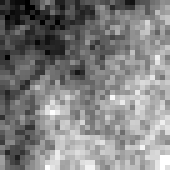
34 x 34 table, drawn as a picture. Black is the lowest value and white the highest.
Values rise toward the bottom right. The texture is blotchy. The halves do not mirror each other. There are no regular stripes. The top left is the ninth with the lowest average.
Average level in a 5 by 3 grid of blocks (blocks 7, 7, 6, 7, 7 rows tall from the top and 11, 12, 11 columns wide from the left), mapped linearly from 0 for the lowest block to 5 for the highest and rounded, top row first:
013 / 124 / 234 / 345 / 355
